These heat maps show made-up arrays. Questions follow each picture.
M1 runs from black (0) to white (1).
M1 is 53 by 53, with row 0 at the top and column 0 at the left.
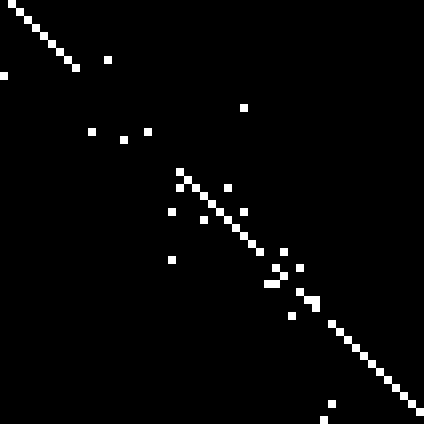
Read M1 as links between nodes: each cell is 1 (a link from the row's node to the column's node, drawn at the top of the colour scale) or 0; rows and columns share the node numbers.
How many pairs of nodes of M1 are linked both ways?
2
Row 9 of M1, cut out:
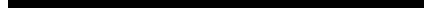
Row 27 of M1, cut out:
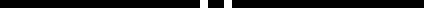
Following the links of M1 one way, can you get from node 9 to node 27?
yes
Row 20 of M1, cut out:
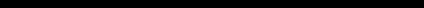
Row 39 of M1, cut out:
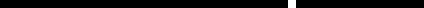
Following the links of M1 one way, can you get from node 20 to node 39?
no
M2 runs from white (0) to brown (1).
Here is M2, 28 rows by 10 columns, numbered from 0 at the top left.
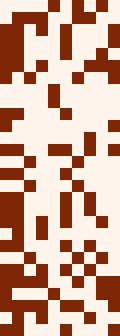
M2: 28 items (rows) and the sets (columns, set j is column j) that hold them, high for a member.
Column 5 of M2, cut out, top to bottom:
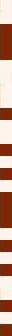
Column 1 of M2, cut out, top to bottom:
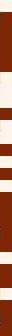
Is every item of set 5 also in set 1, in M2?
yes
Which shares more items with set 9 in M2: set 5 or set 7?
set 5
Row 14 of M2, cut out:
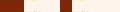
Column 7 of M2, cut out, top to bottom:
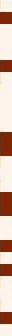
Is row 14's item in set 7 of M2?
no
